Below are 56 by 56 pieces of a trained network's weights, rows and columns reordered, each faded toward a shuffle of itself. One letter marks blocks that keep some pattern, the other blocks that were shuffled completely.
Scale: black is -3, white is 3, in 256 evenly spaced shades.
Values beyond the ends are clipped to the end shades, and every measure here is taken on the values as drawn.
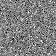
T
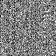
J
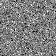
T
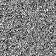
J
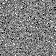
T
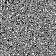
T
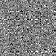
J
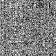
J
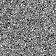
T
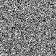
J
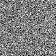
J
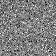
T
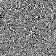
J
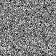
T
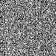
J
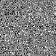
J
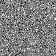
T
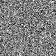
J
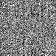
J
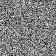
T
